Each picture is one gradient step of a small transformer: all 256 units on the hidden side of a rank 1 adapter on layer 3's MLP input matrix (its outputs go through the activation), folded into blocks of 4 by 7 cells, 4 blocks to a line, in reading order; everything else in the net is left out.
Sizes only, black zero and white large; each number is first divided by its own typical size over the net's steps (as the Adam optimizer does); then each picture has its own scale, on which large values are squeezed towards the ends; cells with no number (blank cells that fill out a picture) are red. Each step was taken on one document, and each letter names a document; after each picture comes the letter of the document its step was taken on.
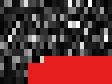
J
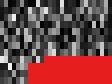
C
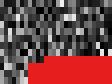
C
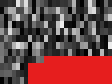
C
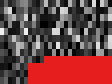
C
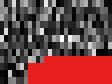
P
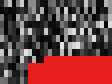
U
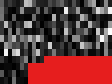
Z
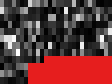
Z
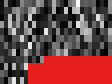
U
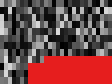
C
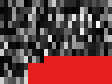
U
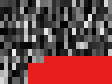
U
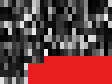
U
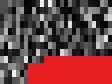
C
